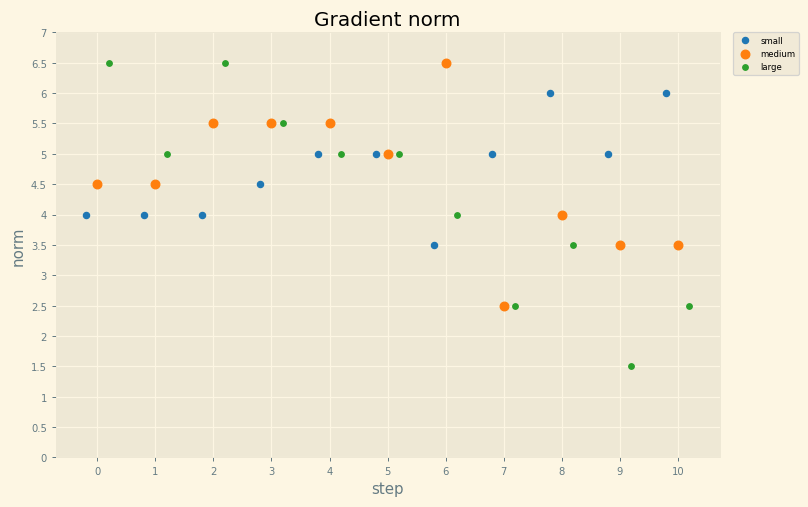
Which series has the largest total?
small
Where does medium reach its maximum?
6
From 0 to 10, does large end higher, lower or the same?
lower
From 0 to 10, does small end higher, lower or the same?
higher
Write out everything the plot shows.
Title: Gradient norm
x-axis: step, ticks 0 1 2 3 4 5 6 7 8 9 10
y-axis: norm, ticks 0 0.5 1 1.5 2 2.5 3 3.5 4 4.5 5 5.5 6 6.5 7
Legend: small, medium, large
Values:
small: 4 4 4 4.5 5 5 3.5 5 6 5 6
medium: 4.5 4.5 5.5 5.5 5.5 5 6.5 2.5 4 3.5 3.5
large: 6.5 5 6.5 5.5 5 5 4 2.5 3.5 1.5 2.5
